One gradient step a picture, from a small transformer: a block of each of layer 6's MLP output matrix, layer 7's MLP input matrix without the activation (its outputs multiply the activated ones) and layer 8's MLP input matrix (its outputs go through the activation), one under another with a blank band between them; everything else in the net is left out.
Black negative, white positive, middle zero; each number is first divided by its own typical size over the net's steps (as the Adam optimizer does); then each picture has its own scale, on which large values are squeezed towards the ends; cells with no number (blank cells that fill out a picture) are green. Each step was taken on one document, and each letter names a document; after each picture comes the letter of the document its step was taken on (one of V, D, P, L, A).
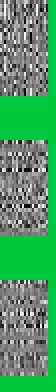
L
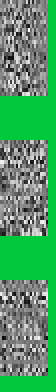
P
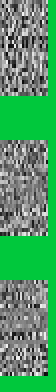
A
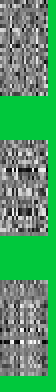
L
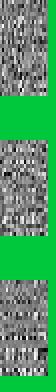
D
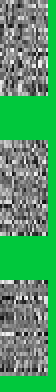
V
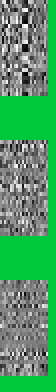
P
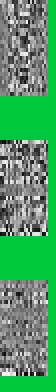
A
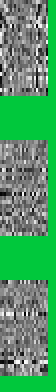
V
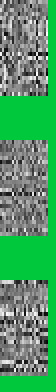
V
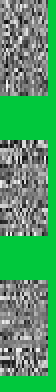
A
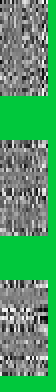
L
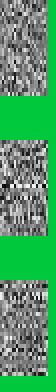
P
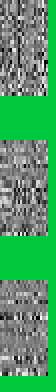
D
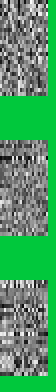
V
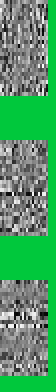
V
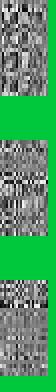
A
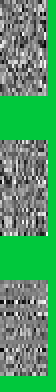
D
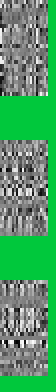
L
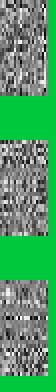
A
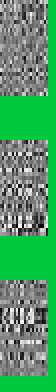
L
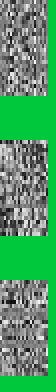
A
